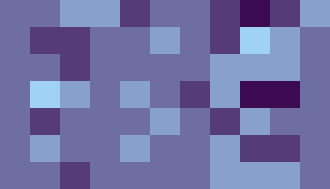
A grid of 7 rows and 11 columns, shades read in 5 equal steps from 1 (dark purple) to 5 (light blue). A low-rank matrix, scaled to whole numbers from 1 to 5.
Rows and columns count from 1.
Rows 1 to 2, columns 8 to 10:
2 1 2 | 2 5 4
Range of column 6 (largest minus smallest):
1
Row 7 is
3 3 2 3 3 3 3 4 4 4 3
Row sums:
31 34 35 33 33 34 35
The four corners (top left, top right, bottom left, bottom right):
3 4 3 3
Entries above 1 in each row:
10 11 11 9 11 11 11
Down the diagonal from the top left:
3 2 2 3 3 3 3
